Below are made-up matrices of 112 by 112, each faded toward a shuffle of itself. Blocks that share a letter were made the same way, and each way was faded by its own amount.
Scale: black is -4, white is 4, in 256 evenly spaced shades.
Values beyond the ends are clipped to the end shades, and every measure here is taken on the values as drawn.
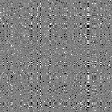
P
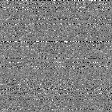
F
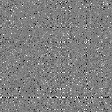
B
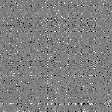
B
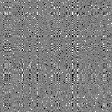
P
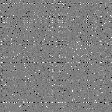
B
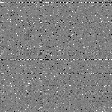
B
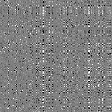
P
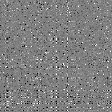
B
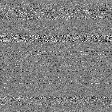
F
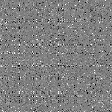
B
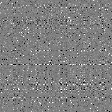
B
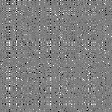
P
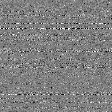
F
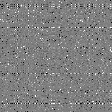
B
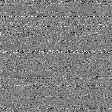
F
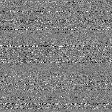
F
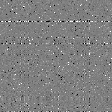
B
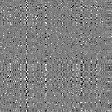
P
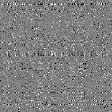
B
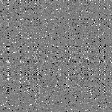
B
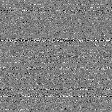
F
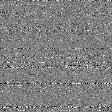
F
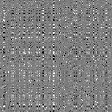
P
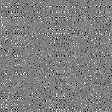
B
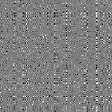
P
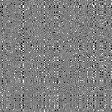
P
